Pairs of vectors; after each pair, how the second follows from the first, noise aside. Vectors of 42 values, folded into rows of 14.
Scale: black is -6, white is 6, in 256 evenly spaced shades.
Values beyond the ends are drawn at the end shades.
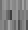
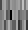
scaled up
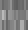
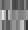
scaled up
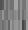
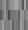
shuffled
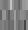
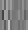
shuffled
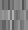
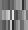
scaled up
